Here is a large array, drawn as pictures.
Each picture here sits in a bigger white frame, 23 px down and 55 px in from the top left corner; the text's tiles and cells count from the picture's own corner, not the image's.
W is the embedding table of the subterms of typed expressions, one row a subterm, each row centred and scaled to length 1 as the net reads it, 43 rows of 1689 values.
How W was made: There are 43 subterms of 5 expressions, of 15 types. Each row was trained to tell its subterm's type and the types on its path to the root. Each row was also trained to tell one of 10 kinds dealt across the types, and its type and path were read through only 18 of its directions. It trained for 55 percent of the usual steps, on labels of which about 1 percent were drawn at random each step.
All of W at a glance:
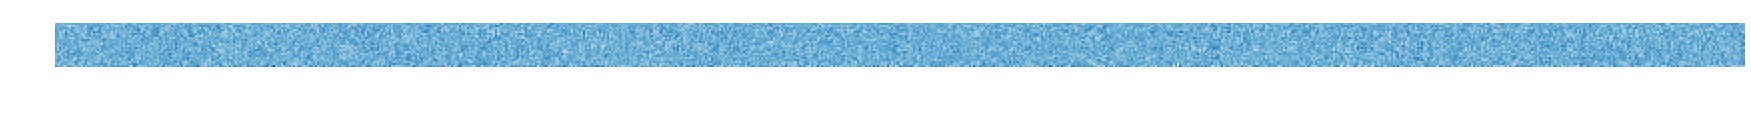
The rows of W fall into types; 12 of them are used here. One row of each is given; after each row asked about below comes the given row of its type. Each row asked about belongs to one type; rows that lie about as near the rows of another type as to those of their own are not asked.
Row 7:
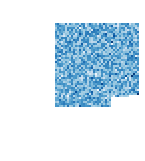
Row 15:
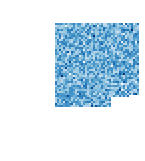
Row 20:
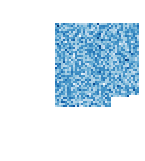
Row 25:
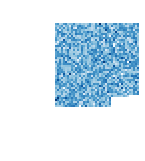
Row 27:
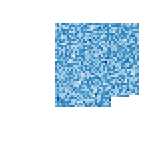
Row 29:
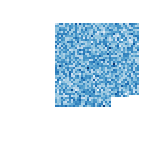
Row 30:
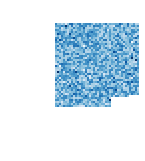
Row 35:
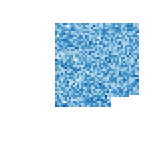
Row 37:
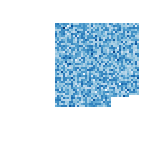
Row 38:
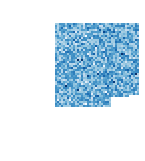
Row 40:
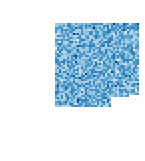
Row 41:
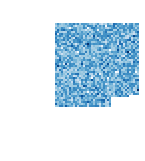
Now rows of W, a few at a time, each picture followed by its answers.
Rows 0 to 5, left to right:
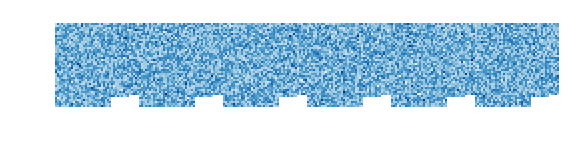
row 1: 30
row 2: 25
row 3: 15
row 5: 27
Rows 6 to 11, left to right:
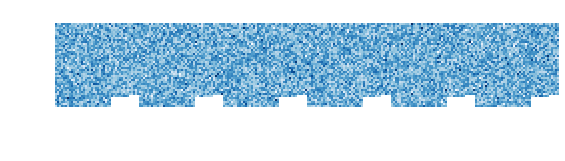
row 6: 30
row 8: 30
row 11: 29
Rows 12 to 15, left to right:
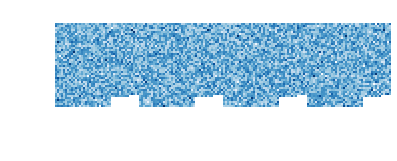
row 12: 29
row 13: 30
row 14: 25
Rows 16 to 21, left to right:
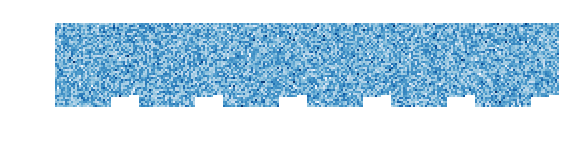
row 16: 20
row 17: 37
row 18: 29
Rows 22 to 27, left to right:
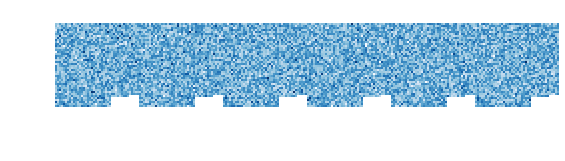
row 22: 27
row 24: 27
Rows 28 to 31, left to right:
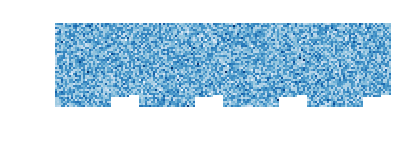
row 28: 15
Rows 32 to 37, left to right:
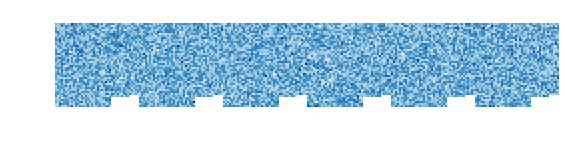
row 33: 37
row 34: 27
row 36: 20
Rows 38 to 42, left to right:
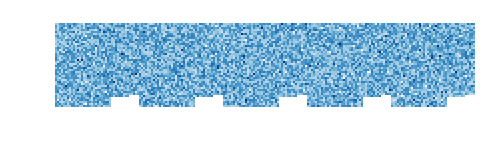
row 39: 41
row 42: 15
